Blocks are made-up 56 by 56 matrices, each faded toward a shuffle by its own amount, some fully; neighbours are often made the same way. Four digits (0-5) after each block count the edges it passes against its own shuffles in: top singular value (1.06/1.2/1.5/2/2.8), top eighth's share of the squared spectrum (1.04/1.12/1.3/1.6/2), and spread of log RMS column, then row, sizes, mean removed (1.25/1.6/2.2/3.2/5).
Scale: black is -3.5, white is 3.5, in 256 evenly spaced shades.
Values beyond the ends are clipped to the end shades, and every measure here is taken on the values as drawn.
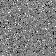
0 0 0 0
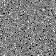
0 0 0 0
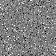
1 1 0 0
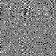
4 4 2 2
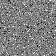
2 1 0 0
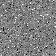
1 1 0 0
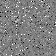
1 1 0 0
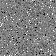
0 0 0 0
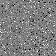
0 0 0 0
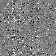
1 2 2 1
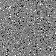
0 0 1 0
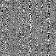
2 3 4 0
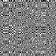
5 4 3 3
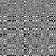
5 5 3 3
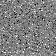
1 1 0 0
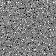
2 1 0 0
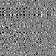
4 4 2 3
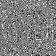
2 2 0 0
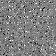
3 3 0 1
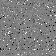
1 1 0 0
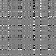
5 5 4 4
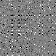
4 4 2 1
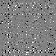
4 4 2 2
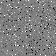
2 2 0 0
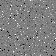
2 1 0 0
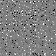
3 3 2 1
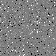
2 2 1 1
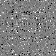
3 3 1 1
